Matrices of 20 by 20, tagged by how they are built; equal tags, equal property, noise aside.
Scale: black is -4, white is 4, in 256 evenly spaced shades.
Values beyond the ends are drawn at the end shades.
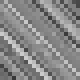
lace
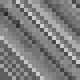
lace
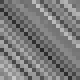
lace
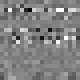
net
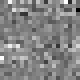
net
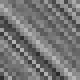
lace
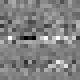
net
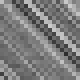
lace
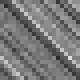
lace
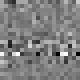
net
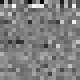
net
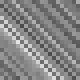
lace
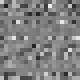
net
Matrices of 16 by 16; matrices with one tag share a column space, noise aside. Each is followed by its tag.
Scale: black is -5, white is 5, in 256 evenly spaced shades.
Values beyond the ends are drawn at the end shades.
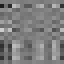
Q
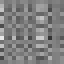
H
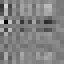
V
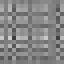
H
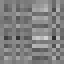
H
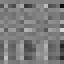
Q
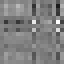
V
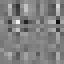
V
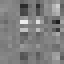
V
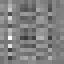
H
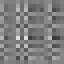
H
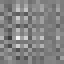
H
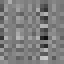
H
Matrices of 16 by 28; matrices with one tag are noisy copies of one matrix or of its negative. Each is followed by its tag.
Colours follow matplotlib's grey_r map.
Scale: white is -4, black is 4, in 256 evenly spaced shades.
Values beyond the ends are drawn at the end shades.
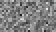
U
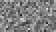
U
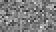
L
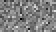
U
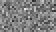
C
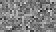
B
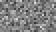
L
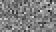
B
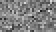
B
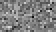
B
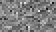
B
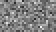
L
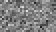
L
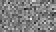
C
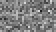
B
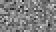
L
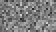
U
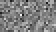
U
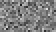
U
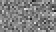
C
